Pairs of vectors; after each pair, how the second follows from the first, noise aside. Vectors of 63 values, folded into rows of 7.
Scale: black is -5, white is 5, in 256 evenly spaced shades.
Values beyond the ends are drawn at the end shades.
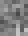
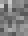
reversed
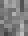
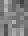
reversed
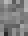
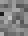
shuffled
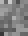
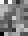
scaled up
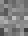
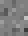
partly zeroed
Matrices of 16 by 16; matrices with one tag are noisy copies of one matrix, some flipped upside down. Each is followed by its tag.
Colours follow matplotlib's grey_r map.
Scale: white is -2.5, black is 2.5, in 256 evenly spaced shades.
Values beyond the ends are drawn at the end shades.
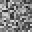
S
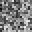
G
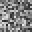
S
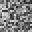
S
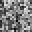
G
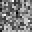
G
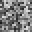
G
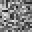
S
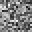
S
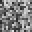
G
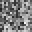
G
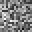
S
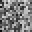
G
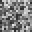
G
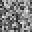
G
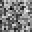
G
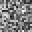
S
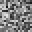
S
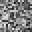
S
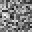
S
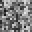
G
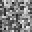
G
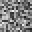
S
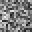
S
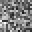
S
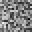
S
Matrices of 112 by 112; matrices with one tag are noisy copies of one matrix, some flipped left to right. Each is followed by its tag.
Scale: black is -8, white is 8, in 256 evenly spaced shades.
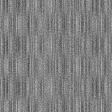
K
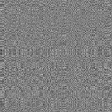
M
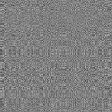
M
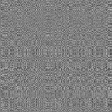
M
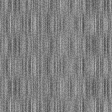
K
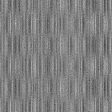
K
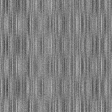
K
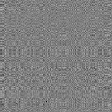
M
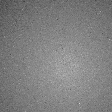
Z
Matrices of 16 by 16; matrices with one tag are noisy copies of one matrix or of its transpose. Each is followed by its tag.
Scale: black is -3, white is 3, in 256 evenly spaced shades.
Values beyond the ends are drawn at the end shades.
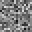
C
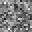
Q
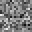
C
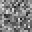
Q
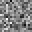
C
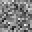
Q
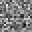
C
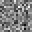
C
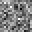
Q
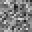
Q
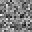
C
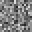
C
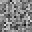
C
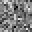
Q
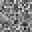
C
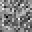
Q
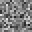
C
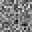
C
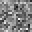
Q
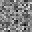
C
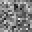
Q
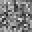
Q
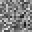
C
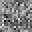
Q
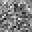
Q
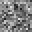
Q
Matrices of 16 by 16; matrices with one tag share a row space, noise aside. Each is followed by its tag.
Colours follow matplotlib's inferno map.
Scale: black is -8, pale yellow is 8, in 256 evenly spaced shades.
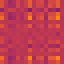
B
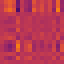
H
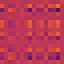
B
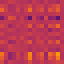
B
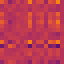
B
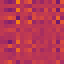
H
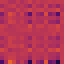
B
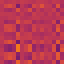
H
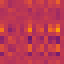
B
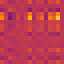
B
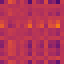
B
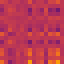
B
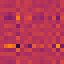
H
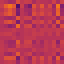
H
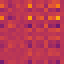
B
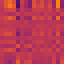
H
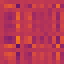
H
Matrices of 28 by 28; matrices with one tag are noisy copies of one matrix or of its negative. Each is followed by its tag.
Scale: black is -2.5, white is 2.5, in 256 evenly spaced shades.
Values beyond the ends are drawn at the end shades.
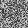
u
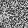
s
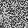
s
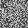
u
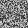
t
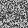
t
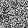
s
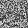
t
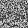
t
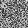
u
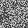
s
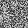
s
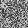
u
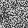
s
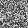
t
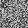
u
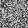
u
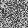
u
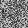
u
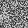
s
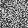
u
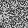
s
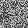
s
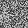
s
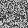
t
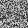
t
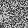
s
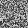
t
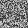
t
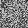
u
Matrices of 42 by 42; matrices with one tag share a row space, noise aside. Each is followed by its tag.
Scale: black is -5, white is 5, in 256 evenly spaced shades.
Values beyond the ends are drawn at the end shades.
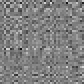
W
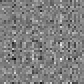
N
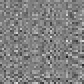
W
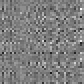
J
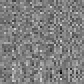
N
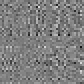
J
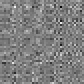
N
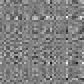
W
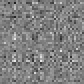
N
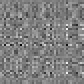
W
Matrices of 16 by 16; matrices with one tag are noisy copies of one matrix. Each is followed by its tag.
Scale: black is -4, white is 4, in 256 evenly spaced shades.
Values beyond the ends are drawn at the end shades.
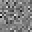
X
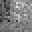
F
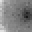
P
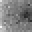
P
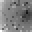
P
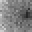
P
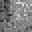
F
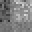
F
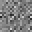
X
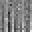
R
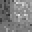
F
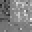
F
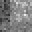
F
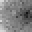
P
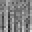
R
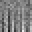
R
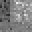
F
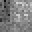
F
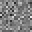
X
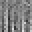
R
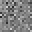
X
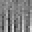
R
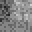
F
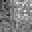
F
